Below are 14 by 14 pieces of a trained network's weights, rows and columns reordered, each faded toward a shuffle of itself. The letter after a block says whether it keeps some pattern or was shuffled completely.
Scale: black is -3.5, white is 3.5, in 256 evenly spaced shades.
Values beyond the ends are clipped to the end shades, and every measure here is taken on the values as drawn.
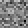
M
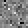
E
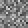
E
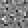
E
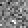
E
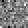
E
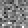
E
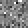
E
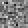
E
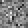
E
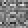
M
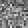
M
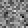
E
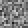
E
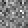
M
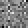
M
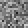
E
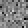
E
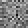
M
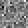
E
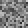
E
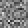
M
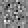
E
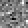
E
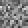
M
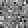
E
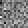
M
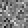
E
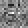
M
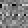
M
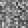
M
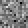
E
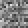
M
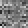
M
